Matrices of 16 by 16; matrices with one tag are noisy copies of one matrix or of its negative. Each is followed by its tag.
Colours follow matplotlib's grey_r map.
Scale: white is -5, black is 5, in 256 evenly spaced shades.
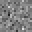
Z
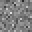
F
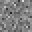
F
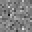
Z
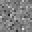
Z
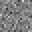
F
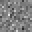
Z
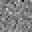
F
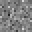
Z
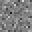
F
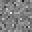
F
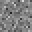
F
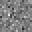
Z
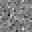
Z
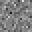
F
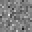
Z
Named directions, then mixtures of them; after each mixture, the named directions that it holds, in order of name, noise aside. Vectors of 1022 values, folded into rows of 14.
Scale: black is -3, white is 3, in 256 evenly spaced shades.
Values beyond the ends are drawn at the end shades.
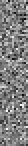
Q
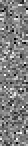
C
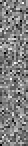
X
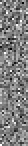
X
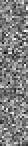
C, Q, X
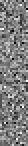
C, Q, X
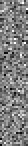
C, X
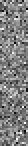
C, X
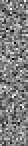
C, Q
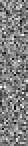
C, Q, X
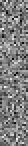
C, Q, X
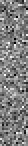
C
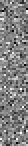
C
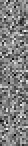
Q, X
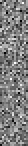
X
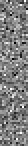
C, Q
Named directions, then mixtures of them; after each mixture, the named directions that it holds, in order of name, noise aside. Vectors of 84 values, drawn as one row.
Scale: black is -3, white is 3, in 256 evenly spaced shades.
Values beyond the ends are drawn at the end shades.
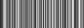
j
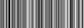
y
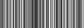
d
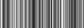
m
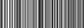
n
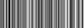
y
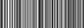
n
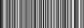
j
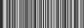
j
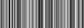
n, y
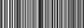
n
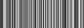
j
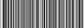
j, n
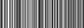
n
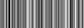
y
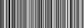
j, y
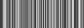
j
